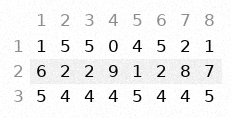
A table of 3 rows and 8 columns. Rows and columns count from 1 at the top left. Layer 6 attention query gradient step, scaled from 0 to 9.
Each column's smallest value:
1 2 2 0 1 2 2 1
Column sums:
12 11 11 13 10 11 14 13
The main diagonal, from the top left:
1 2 4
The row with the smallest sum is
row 1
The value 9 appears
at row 2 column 4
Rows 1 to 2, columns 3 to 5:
5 0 4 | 2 9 1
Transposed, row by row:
1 6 5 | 5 2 4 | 5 2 4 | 0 9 4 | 4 1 5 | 5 2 4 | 2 8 4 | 1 7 5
